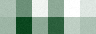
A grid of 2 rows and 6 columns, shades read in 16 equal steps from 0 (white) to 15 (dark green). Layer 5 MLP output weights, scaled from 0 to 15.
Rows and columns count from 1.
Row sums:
24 50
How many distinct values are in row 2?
6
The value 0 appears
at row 1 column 5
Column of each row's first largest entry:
2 2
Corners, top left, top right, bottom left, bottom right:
5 2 6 5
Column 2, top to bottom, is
9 15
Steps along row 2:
up down up down up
